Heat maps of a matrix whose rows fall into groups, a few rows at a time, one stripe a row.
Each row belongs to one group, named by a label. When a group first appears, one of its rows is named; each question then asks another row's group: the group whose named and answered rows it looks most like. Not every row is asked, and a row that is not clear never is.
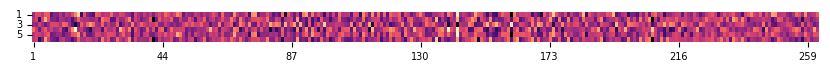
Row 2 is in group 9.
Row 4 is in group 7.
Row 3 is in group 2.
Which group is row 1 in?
7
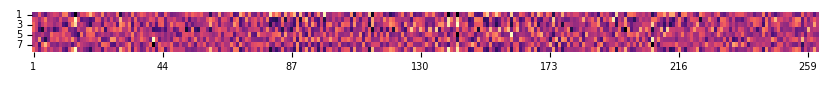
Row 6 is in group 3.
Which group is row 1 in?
2
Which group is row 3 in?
7
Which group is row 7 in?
9
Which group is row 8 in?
7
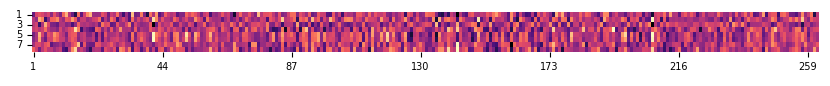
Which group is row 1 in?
2
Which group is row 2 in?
3
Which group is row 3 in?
9
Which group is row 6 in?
3
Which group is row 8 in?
7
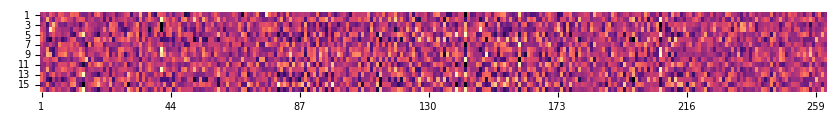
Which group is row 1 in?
2
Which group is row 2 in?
3
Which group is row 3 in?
9
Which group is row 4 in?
9
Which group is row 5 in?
7
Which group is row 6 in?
9
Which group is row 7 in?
2
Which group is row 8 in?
3
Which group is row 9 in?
3
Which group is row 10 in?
7
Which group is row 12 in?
3
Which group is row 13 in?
7
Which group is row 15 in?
2
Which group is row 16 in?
7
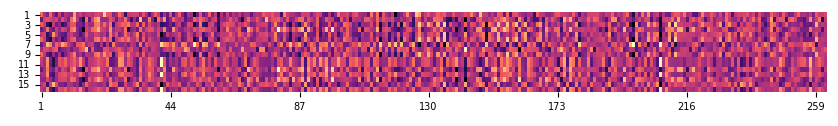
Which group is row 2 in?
2
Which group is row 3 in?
9
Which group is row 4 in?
2
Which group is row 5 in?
9
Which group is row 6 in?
9
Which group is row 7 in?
3
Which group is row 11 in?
3
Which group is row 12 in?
2
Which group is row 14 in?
2
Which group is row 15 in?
9
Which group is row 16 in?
3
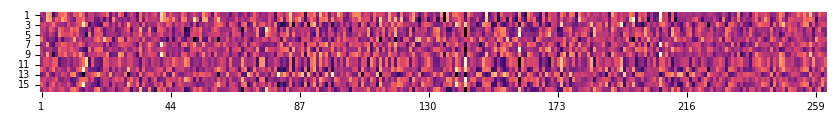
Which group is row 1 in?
3
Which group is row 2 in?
3
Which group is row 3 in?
7
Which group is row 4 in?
2
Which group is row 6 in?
9
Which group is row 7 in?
3
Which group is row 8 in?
2
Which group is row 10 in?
7
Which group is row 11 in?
7
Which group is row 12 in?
7
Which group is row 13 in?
2
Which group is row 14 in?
7
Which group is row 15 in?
7
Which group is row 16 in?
2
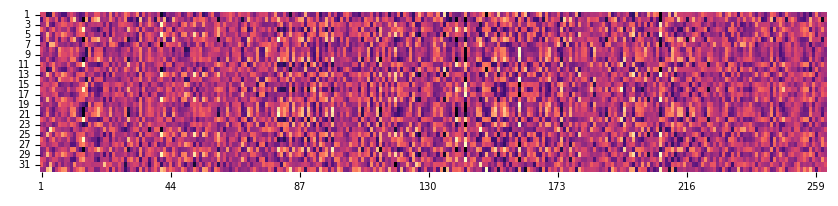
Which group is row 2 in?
2
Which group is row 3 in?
3
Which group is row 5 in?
3
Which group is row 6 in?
2
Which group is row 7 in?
9
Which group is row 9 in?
2
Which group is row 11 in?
7
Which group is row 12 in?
9
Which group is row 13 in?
3
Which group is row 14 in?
2
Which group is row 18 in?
3
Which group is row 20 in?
2
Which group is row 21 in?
2
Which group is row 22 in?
7
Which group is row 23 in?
2
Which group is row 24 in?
9
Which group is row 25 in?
3
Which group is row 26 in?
7
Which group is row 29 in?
3
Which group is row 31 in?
9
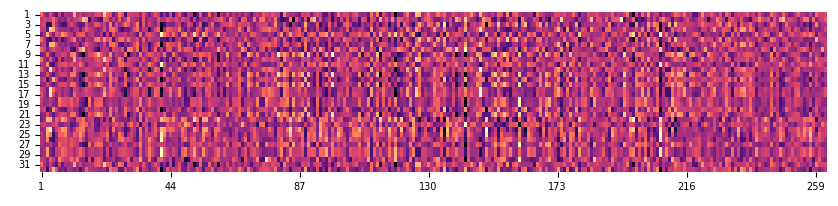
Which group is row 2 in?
7
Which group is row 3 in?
9
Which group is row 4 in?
9
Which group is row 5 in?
3
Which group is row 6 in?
9
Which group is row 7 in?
9
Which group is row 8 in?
7
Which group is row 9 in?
2
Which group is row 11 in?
3
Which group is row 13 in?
2
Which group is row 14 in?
9
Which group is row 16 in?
9
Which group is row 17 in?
9
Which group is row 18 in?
2
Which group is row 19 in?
2
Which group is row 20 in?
9
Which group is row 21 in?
2
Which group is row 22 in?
3
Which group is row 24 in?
3
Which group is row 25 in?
3
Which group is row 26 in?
3
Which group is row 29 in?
3
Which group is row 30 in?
2
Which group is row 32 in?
9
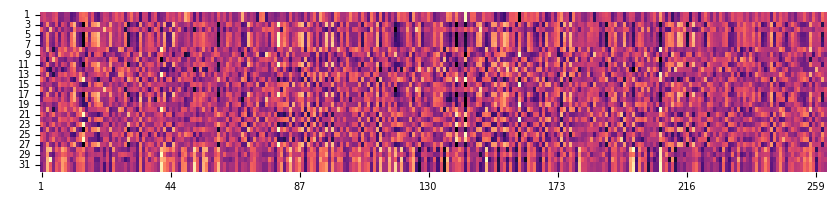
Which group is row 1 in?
7
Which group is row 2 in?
7
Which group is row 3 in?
2
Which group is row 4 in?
9
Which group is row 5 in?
2
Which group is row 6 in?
2
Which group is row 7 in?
2
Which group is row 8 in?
3
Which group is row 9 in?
2
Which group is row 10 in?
9
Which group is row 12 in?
9
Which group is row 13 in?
3
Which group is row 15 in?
2
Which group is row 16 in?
9
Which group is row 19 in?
2
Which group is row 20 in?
3
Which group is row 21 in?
7
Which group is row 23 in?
7
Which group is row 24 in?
2
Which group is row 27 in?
2
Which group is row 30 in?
3
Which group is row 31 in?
3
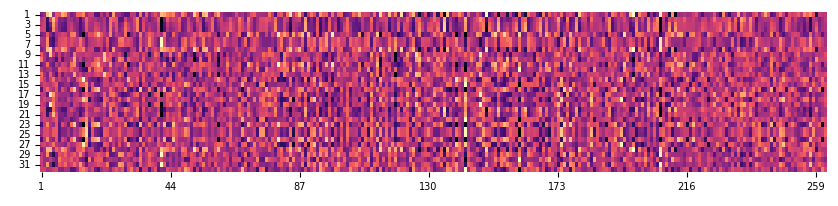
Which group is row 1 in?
3
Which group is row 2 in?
9
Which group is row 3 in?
9
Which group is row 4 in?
9
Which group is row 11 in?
2
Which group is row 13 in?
9
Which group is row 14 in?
7
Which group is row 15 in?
7
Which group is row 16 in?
2
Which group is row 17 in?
9
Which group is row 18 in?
7
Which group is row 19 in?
9
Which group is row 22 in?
7
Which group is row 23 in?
2
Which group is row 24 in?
7
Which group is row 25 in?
7
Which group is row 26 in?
2
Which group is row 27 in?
7
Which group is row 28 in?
3
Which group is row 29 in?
3
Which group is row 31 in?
3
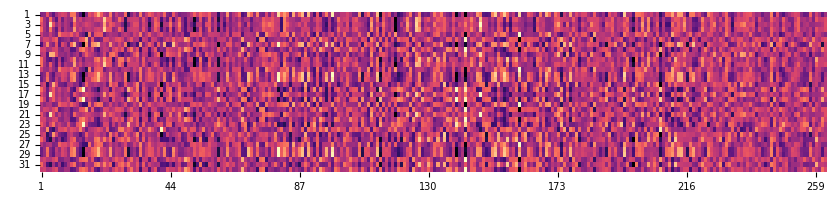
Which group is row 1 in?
2
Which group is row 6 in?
7
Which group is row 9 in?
9
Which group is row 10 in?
9
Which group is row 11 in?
9
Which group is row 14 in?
2
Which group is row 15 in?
9
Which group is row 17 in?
9
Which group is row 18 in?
7
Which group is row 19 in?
2
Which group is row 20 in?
7
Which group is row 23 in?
7
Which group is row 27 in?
2
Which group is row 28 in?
2
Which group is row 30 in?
7
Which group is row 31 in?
9
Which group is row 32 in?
7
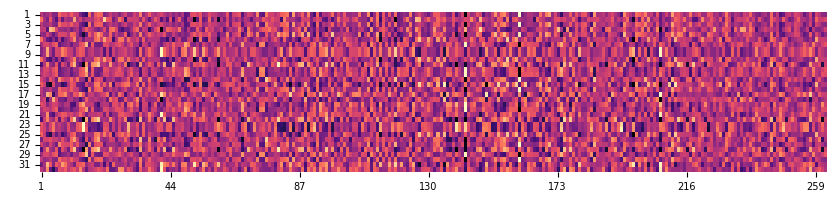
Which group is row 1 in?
2
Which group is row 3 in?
2
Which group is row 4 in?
9
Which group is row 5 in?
2
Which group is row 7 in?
7
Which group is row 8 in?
3
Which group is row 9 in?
3
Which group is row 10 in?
9
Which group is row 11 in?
2
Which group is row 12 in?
7
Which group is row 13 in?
7
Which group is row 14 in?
2
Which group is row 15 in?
9
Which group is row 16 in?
2
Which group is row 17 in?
3
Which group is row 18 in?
9
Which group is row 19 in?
7
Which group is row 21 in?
3
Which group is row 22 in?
2
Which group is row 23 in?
7
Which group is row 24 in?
7
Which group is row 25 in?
9
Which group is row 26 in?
2
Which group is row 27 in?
2
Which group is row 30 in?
2
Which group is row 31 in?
3
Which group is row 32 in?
3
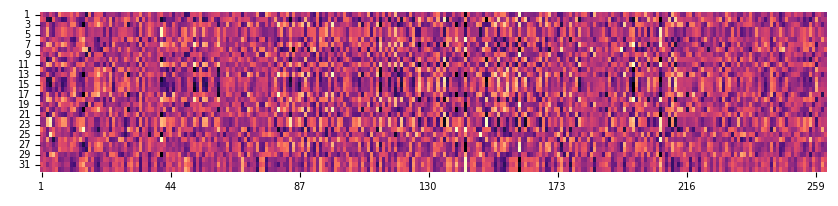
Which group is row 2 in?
9
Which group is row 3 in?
2
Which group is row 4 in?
3
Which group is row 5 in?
3
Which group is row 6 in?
7
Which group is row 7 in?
3
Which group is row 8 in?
7
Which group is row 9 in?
2
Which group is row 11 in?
3
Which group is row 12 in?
9
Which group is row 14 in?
9
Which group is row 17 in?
2
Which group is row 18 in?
3
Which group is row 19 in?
2
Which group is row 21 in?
9
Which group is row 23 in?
3
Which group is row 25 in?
9
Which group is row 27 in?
2
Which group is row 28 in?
2
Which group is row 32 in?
7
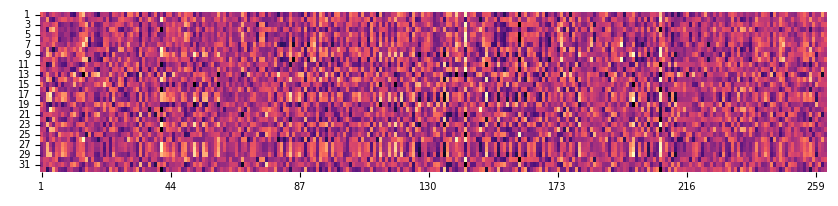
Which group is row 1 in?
7
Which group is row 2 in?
3
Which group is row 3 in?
7
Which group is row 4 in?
9
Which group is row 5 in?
7
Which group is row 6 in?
7
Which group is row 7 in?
7
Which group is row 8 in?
3
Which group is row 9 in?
3
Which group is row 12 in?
7
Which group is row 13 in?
2
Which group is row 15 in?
9
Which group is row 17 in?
3
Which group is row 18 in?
3
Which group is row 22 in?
9
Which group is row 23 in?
3
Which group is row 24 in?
9
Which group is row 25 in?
2
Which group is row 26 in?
7
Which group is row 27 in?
3
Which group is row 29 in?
3
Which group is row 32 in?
9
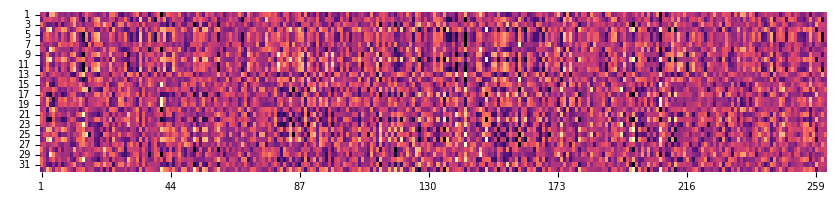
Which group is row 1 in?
9
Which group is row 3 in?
9
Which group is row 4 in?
3
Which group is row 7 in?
2
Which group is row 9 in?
2
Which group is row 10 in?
3
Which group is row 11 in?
2
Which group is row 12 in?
2
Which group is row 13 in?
7
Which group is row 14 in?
2
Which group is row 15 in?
3
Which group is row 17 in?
9
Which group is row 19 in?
3
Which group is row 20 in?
9
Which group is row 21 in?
7
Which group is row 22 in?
9
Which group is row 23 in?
7
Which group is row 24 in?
3
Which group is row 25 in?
7
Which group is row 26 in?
3
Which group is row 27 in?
7
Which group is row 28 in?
9
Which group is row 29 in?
9
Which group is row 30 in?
7
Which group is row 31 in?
9
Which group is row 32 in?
3
